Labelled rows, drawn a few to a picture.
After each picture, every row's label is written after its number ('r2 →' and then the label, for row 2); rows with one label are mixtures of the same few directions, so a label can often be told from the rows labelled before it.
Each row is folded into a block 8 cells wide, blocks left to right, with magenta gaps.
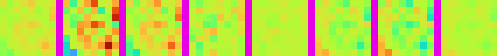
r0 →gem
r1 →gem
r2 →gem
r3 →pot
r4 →pot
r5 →gem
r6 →gem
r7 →gem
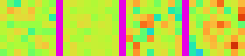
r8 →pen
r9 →pot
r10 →pot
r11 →gem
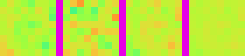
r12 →gem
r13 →pen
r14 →gem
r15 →gem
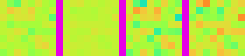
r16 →pen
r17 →pen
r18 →pen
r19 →pen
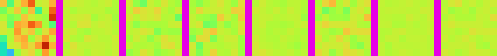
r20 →gem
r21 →pot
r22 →pen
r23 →pot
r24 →gem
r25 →pen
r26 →pot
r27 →pen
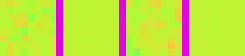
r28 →pot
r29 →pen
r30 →gem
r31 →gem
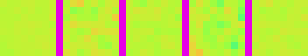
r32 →gem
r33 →pen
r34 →pen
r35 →gem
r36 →pen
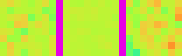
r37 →pot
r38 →pen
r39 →gem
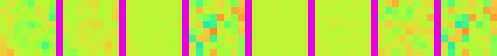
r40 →gem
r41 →gem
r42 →gem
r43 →pot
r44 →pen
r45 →pot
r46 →pen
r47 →pot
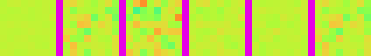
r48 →pen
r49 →pot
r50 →pen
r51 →pen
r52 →pot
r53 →pot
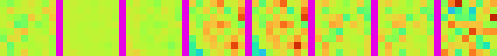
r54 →pot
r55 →gem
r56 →gem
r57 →gem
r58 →gem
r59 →pot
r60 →pot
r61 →pen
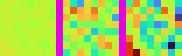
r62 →gem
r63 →pen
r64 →gem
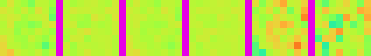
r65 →gem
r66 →pot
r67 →gem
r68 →pot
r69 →gem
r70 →pot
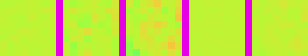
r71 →pot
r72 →pot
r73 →gem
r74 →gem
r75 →gem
